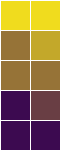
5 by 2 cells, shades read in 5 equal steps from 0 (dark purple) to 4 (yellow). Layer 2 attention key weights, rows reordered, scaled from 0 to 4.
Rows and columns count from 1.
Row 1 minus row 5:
4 4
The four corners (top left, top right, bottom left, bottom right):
4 4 0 0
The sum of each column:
8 10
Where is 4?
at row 1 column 1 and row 1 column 2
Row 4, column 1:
0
